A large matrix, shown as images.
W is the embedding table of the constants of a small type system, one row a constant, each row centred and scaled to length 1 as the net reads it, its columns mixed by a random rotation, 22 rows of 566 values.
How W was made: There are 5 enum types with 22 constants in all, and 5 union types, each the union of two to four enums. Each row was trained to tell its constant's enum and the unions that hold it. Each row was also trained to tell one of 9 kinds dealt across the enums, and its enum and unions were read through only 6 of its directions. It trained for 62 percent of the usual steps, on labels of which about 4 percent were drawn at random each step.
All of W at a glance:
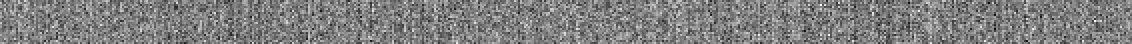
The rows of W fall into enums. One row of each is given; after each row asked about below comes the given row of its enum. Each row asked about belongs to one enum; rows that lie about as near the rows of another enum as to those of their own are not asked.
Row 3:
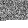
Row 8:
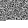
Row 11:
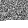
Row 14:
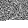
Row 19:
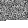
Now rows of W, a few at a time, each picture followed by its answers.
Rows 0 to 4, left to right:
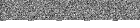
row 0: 11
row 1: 11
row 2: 19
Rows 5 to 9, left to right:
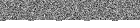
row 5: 19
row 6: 11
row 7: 14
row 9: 19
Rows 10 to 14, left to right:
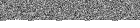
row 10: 8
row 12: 14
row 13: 14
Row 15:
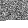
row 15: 11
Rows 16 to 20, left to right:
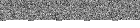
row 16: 3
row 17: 19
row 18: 3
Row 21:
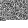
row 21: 3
